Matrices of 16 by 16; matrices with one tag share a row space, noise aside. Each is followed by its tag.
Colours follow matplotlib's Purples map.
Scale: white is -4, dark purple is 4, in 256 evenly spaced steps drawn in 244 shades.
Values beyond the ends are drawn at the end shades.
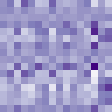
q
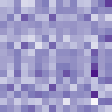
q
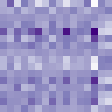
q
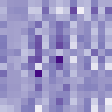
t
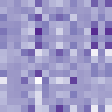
t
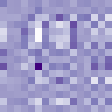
t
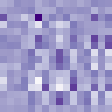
t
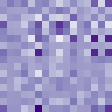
t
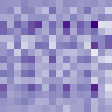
q
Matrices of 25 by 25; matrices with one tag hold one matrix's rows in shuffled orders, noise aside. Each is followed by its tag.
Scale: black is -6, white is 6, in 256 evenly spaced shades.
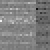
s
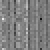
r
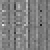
r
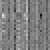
r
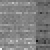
s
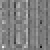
r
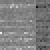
s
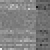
s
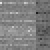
s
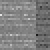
s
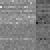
s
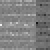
s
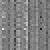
r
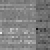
s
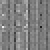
r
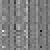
r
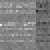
s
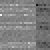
s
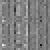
r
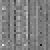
r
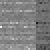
s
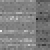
s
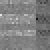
s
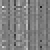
r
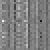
r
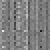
r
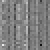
r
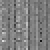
r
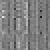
r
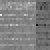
s
